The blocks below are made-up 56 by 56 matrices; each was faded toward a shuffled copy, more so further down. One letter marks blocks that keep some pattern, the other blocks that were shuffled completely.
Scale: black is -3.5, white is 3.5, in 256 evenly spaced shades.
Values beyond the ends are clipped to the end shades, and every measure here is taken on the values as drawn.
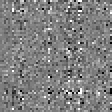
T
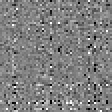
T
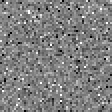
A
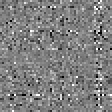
T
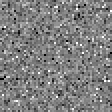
A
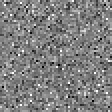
A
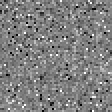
A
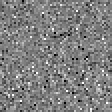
A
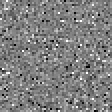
A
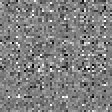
T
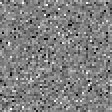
A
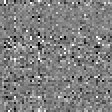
T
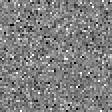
A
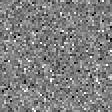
A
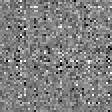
T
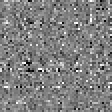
T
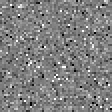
A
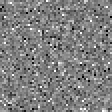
A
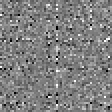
T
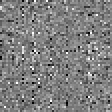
T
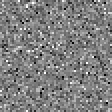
A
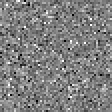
A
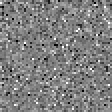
A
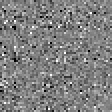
T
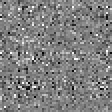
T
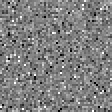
A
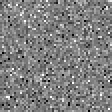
A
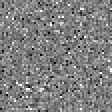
A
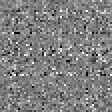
T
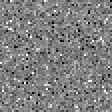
A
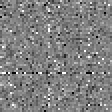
T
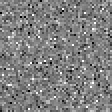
A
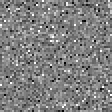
A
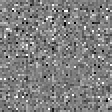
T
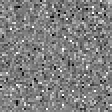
A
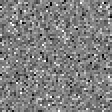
A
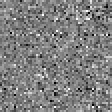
T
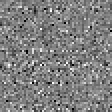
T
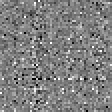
T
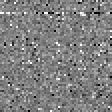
T
